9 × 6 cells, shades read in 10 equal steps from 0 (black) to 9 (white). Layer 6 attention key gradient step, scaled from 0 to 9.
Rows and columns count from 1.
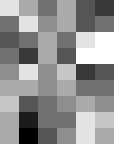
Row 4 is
4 2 6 3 9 9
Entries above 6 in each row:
1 1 2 2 2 0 1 2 1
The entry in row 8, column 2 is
1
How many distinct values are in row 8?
5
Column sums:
49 38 42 46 51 49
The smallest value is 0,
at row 9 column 2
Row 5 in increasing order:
2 3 5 5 7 8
